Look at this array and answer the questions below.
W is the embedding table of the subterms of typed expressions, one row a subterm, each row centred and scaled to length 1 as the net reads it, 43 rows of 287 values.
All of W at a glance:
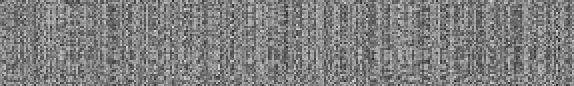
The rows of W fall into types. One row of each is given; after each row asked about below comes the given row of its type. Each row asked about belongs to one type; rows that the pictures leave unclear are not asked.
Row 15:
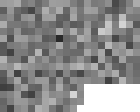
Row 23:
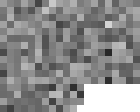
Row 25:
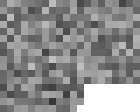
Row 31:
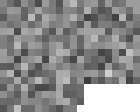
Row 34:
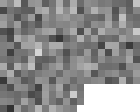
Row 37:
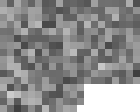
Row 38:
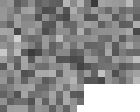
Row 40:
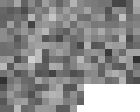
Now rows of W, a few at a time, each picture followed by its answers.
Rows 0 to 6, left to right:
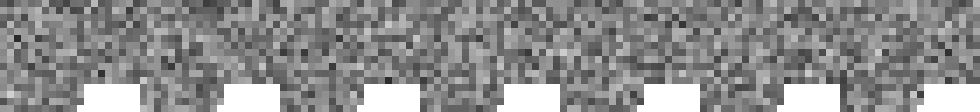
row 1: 25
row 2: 15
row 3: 31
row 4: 38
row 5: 31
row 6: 40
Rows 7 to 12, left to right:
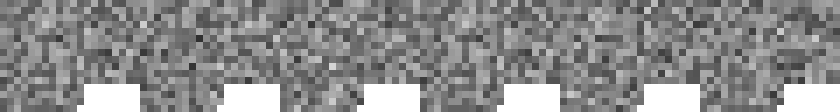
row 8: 15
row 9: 40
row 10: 31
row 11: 31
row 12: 31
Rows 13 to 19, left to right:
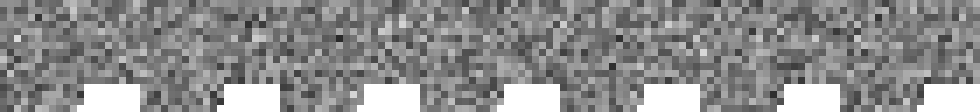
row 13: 40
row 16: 25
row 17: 15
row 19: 34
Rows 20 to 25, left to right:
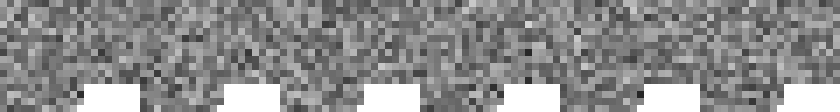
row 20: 37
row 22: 37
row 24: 38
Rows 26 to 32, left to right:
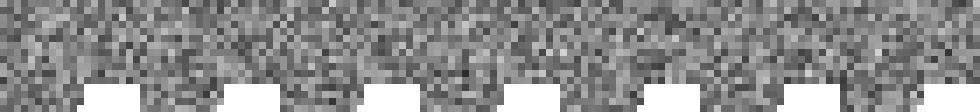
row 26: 34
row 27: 25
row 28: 25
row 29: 25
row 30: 31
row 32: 40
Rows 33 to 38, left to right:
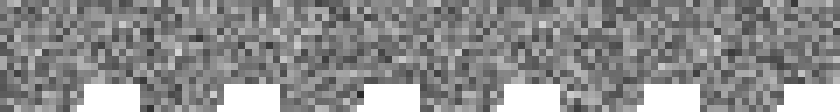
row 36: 25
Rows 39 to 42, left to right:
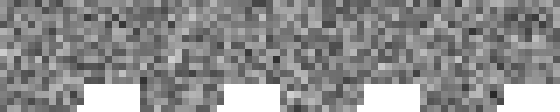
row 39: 38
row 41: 37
